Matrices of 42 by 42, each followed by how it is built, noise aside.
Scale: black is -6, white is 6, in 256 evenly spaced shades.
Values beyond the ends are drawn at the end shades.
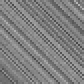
Toeplitz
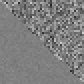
upper triangular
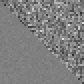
upper triangular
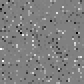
sparse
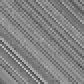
Toeplitz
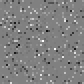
sparse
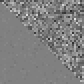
upper triangular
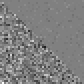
lower triangular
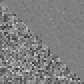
lower triangular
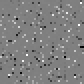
sparse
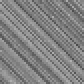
Toeplitz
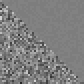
lower triangular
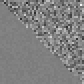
upper triangular
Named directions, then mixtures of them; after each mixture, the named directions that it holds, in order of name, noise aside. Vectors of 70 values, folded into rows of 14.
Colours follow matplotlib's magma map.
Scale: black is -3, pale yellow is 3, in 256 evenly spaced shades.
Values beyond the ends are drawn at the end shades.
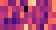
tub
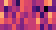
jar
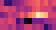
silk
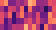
jar, tub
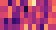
tub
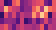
jar, silk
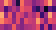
jar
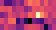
silk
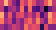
jar, tub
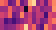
tub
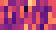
jar, tub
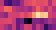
silk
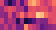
silk, tub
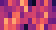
tub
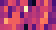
tub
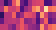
jar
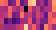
tub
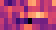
silk, tub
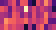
tub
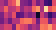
jar, silk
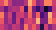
jar, tub
